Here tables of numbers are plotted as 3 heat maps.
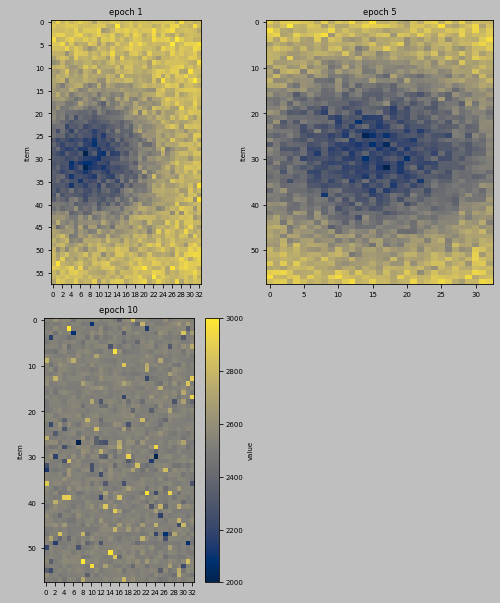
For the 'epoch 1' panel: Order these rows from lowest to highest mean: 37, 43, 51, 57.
37, 43, 51, 57
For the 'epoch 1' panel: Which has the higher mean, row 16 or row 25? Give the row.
16
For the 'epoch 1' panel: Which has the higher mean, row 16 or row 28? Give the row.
16
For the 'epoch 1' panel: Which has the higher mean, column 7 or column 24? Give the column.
24
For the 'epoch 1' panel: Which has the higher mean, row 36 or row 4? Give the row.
4
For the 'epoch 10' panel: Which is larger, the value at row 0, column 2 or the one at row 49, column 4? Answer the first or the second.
the first
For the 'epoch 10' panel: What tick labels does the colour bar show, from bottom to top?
2000, 2200, 2400, 2600, 2800, 3000
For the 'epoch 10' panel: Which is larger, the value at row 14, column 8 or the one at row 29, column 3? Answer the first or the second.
the first
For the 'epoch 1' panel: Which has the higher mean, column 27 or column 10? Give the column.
27
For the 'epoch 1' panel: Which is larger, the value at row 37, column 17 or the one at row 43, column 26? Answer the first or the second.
the second
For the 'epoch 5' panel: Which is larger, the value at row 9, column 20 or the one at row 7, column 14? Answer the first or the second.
the second
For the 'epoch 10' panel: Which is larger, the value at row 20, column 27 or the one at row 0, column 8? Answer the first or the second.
the first
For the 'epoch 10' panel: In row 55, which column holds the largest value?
29
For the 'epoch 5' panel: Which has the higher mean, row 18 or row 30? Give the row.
18
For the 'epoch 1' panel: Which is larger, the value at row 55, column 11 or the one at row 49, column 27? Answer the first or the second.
the second
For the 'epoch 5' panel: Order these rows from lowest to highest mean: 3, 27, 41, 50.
27, 41, 50, 3
